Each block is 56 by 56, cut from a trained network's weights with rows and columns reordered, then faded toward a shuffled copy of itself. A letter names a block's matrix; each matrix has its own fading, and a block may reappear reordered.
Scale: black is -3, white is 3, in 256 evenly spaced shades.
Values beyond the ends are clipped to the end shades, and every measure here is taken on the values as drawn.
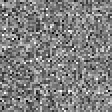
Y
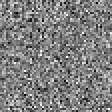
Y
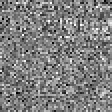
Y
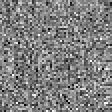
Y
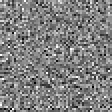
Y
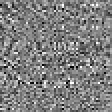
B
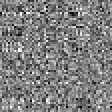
B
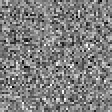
Y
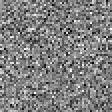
Y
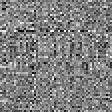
B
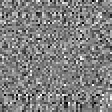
B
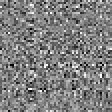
B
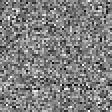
Y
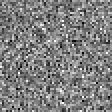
Y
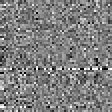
B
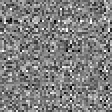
B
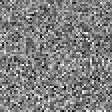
Y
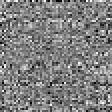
B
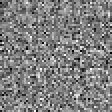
Y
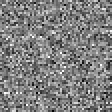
Y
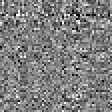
B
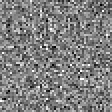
Y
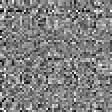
B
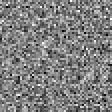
Y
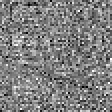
Y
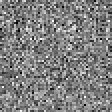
Y
